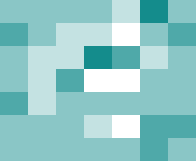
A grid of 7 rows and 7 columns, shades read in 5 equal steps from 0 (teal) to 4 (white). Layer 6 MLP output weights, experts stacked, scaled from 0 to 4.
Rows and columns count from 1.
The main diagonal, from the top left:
2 2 3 4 2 1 2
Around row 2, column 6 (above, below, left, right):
0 3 4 1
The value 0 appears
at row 1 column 6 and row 3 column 4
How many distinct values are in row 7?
2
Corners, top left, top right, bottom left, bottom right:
2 2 2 2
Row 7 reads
2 2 2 2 2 1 2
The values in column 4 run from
0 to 4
